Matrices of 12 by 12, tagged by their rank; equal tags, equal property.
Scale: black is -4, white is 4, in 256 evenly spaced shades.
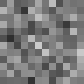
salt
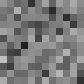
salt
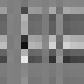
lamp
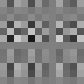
lamp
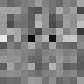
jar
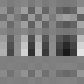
lamp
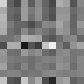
jar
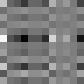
lamp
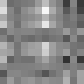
jar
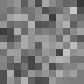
salt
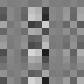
lamp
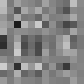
jar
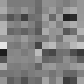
jar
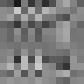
jar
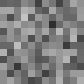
salt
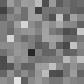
salt
